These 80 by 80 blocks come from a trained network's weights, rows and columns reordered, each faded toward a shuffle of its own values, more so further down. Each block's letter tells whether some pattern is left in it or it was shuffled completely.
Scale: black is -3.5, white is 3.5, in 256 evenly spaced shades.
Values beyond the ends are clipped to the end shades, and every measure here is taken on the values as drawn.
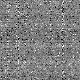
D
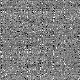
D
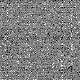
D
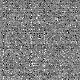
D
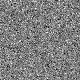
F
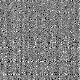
D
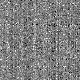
D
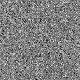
D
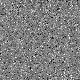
F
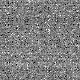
D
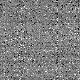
D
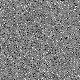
F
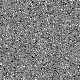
F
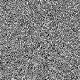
D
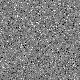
F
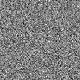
D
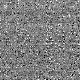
D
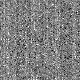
D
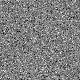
F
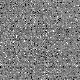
D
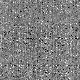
D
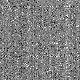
D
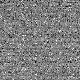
D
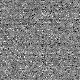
D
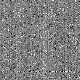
D
